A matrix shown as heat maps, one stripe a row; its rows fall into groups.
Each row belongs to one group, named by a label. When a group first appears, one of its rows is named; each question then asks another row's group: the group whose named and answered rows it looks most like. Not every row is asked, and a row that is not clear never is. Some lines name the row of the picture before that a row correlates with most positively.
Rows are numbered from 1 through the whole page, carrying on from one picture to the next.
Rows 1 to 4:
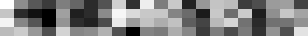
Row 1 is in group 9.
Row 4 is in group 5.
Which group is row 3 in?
9
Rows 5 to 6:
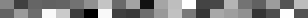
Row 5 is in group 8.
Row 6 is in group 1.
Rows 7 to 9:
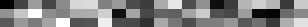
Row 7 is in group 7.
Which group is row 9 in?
1
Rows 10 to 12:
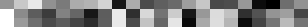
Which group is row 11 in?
9
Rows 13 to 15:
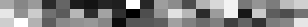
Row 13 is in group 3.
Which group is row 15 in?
5
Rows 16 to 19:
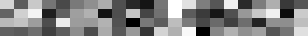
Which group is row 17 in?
7
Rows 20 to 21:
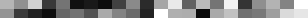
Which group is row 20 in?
3
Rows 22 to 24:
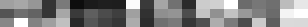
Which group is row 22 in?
3
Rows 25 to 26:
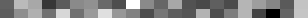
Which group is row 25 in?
7
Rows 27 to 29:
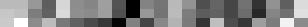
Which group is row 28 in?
5
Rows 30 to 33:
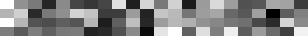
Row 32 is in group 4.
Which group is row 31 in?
4
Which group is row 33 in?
3
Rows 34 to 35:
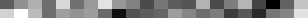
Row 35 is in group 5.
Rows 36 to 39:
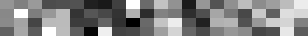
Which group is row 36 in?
3
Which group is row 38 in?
1
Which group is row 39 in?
1
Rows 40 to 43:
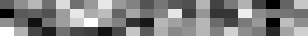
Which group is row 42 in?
4
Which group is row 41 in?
7
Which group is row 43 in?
3
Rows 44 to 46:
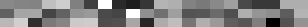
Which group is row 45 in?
7
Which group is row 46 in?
4
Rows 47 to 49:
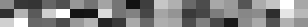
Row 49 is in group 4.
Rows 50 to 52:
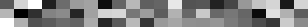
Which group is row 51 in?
9
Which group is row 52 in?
4
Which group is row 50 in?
7
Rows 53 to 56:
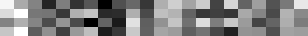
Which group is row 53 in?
3
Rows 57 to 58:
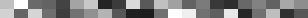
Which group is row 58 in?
8
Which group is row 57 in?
4
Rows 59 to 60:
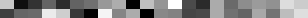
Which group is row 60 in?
1
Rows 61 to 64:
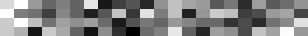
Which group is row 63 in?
5
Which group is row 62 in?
9
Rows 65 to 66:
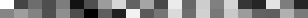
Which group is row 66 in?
3
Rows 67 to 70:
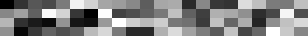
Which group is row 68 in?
1
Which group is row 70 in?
8
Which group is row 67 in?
7
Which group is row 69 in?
9
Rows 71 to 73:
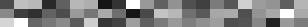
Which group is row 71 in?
7
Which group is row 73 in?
4
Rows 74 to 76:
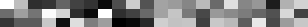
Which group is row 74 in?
3
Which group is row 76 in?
8
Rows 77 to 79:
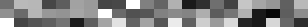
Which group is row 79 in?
9
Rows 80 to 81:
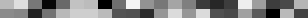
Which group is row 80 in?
7
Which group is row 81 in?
4
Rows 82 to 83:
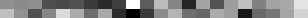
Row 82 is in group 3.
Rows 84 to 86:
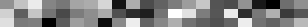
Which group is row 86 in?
7
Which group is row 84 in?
5
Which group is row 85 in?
8
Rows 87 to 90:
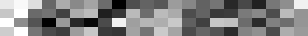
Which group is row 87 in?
5
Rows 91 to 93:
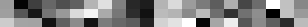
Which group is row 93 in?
8
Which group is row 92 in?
4
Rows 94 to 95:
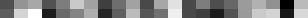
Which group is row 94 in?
7
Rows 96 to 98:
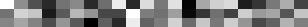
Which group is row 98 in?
3
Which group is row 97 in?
7
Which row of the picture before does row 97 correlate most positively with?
95
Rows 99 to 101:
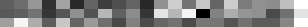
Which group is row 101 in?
5
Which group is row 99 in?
3
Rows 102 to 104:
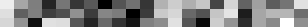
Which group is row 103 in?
8
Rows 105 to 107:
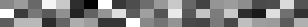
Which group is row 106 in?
9
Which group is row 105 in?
1
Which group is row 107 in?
7
